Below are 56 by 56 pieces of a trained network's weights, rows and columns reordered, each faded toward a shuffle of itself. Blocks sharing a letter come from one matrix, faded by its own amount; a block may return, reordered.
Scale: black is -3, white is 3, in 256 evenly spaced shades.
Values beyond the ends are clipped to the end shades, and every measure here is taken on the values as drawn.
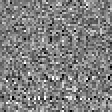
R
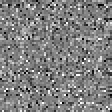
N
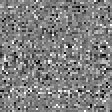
N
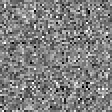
R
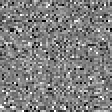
N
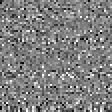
N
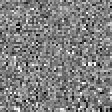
R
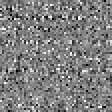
N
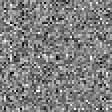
R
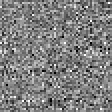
R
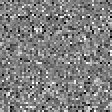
N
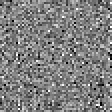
R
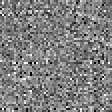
R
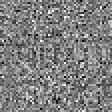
R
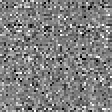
N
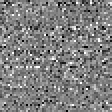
N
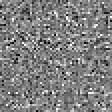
N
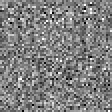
R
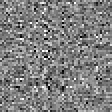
R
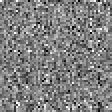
R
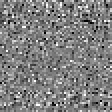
N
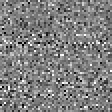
N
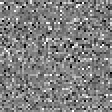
N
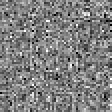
R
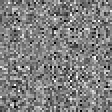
R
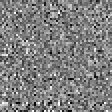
R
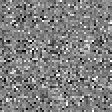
N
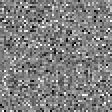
N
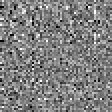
R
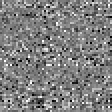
N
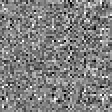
R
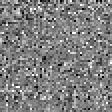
N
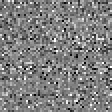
N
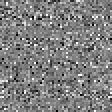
N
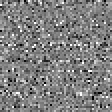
N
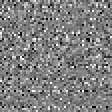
N
